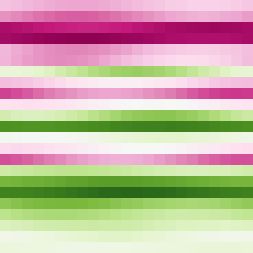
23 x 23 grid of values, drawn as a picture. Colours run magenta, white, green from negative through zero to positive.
Streaks run across, left to right. The top left is the ninth with the lowest average. Overall the values sit about 50% of the way up the scale.
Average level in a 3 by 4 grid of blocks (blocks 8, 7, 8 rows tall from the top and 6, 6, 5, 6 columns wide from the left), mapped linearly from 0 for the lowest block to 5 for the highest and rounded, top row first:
0010
2332
5555
